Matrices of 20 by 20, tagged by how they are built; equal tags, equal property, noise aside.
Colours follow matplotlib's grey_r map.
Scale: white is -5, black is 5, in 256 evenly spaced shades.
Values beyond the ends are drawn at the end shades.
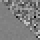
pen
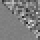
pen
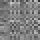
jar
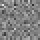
jar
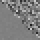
pen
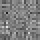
jar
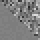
pen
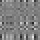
jar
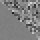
pen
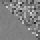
pen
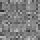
jar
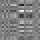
jar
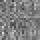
jar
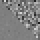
pen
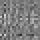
jar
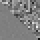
pen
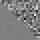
pen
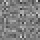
jar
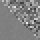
pen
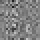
jar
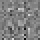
jar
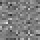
jar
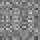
jar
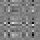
jar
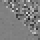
pen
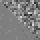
pen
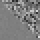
pen
